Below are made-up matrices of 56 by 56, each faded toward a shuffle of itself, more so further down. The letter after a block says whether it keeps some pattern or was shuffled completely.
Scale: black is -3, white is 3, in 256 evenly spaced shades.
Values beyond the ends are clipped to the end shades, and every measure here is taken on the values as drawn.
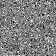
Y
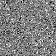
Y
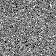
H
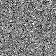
Y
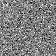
Y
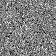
Y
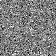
H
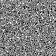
Y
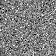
Y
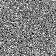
H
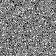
H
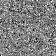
H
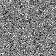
Y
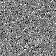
Y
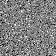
H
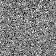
Y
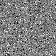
H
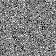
H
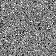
H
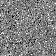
H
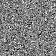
H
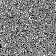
H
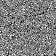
H
